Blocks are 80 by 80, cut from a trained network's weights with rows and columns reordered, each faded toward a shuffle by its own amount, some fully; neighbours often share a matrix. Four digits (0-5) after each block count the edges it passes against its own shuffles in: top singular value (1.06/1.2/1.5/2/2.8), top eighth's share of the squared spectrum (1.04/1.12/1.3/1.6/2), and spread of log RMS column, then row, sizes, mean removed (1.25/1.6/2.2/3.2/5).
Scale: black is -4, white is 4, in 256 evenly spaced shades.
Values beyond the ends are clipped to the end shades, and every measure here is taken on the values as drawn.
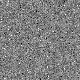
0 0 0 0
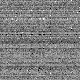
4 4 1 2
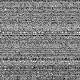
4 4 1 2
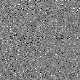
3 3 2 2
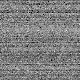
4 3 1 2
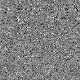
3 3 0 2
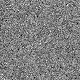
2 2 0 0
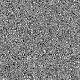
3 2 0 1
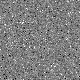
0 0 0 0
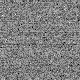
2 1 0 0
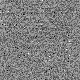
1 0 0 0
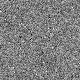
0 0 0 0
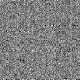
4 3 0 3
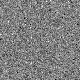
2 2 0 1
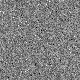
0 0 0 0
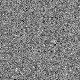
3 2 0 1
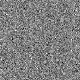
3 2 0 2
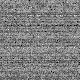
4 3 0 2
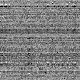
5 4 2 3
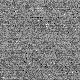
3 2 0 0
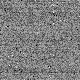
2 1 0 0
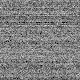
4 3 0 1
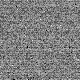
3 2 0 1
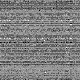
5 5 2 3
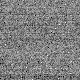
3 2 0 1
